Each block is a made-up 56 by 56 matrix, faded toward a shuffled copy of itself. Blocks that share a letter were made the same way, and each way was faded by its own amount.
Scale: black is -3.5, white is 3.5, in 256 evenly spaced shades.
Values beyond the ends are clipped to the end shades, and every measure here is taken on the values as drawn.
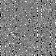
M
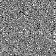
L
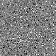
L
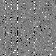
M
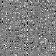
M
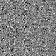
L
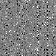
M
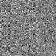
L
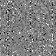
M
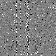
M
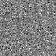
L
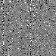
M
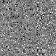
L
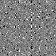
M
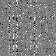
M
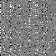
M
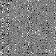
M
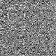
L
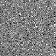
L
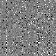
M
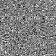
L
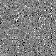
L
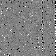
M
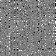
M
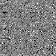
L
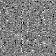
L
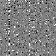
M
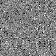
L
